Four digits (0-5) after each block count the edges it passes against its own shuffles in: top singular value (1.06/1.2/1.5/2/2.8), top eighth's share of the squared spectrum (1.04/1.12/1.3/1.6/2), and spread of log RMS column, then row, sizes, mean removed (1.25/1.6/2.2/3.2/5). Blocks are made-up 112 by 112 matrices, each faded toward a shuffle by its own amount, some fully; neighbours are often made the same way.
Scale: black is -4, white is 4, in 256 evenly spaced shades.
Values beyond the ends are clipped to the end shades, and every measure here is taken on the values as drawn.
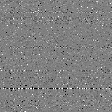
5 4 1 2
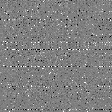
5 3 1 2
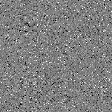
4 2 1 1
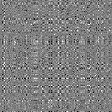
5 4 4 4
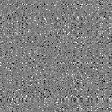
5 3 2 2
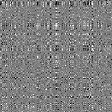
5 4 3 3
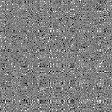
5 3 2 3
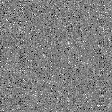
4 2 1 0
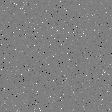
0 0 0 0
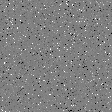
0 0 0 0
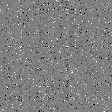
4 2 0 1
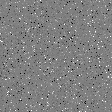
0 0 0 0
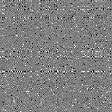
5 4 2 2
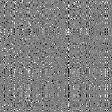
5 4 3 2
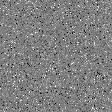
3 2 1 0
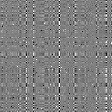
5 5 4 3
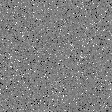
0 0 0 0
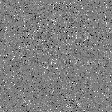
4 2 1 1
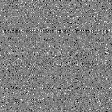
4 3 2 3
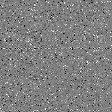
4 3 1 2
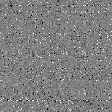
4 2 1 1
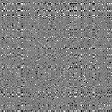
5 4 3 3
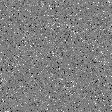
2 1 0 0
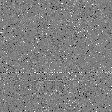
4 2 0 1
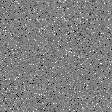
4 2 0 1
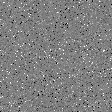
2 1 0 0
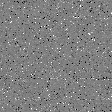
2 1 0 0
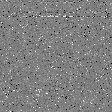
3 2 0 1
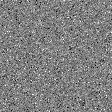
0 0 0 0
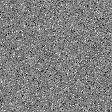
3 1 0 0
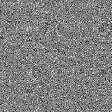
4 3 1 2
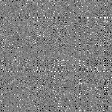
4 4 3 3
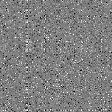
4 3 2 1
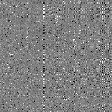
5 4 3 2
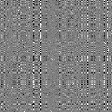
5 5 4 3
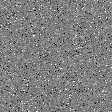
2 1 0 0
